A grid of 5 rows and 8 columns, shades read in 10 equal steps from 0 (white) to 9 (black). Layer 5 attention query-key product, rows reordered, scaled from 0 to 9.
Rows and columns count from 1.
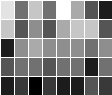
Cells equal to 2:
4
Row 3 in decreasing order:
8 5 4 4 4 4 4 3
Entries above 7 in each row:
1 0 1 1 4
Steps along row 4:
down same up down same up down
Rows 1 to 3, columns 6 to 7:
3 6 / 2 2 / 4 5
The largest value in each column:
8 7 9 7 8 8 8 8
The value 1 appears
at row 1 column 1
